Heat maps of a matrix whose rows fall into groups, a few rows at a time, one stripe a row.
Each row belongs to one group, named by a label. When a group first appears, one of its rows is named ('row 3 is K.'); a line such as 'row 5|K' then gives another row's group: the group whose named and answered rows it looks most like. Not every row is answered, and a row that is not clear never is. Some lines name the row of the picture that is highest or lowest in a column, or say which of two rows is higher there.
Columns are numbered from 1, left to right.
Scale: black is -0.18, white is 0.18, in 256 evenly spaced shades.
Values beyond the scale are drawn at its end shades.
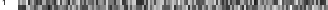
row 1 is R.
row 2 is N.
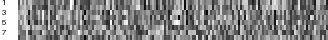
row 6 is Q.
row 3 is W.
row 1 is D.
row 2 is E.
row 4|W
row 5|W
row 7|R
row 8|N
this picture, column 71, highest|7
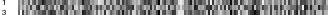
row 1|E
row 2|Q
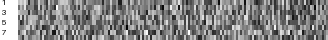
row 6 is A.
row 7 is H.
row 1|W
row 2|W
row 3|W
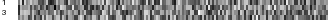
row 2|H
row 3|Q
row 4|R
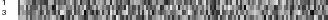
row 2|H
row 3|H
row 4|Q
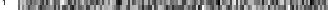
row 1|H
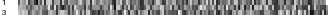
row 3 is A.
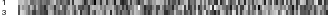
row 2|E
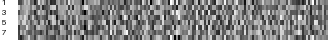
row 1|N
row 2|A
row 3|N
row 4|A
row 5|Q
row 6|N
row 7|H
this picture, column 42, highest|7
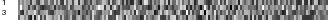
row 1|Q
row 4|R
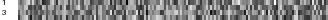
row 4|R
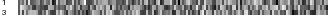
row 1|H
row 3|D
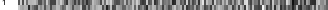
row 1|D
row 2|W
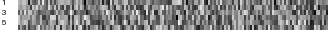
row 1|W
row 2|Q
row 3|D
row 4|A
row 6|R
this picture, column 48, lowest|1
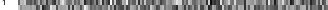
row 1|H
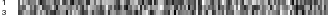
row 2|N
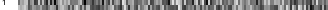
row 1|W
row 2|A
